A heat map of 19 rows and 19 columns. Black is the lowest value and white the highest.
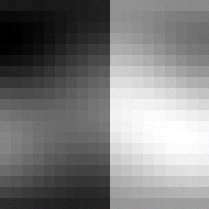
The middle right is the ninth with the highest average. The right part is higher, past a seam about 50% of the way across. The top left is the ninth with the lowest average. There are no lone odd cells.
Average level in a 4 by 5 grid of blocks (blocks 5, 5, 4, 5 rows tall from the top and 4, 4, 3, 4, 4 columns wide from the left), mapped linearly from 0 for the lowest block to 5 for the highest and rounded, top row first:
00132 / 11344 / 22355 / 11244
